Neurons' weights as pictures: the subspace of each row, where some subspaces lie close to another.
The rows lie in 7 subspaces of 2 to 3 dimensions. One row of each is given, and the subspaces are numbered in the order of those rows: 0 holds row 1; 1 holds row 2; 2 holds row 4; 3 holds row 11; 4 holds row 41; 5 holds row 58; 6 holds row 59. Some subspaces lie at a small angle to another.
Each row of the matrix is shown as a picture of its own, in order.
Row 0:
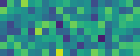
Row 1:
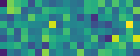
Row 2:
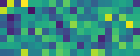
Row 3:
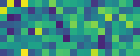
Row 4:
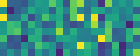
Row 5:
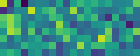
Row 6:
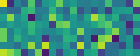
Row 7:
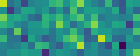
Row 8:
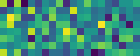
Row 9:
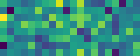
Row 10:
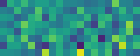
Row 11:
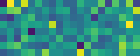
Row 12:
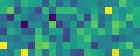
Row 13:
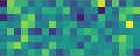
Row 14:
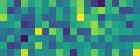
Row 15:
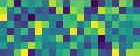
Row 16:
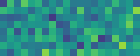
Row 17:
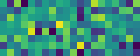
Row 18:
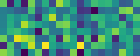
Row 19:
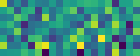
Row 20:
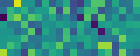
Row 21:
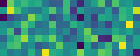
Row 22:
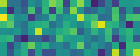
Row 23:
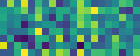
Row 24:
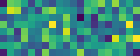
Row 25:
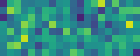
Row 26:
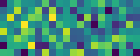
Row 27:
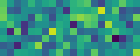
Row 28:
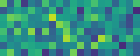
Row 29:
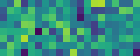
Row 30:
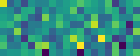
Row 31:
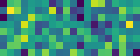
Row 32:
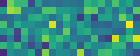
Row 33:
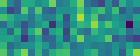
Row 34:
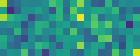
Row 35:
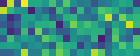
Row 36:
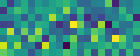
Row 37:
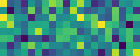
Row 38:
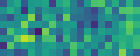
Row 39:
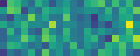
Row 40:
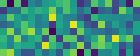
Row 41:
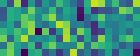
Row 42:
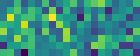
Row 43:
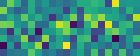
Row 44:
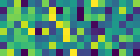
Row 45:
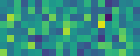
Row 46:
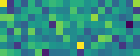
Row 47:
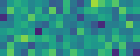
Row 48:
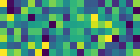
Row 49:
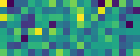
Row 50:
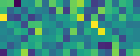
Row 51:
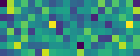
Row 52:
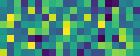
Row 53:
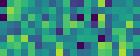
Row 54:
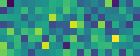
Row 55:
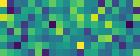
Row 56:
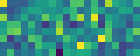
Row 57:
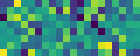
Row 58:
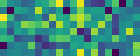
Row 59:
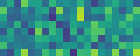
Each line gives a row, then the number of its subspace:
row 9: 5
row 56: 2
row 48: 0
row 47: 2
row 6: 0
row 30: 5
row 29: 4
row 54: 3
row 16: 6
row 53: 2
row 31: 6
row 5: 1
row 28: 6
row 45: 2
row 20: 1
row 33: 0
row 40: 3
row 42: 5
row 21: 6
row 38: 0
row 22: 2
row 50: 1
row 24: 0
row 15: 1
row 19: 5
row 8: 1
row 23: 0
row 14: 4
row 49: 3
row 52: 2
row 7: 5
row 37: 2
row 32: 0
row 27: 3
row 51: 4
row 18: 0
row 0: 2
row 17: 3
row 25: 4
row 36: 3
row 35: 1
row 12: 5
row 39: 0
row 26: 5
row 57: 1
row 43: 3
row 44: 6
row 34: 6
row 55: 4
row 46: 4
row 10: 5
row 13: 3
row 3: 1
